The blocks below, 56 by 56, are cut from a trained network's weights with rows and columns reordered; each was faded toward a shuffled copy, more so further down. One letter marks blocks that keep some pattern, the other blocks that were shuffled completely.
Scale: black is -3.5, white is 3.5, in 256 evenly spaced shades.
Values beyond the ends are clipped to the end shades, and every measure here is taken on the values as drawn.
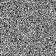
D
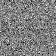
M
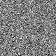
D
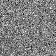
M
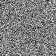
D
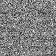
M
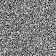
D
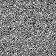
M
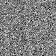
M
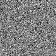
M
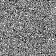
D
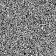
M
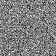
M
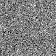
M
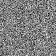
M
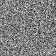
D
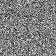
D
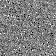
D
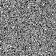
D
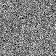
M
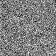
D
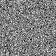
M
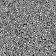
D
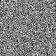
D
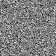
D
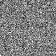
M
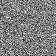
D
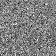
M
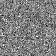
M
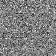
M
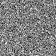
D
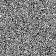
D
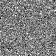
M
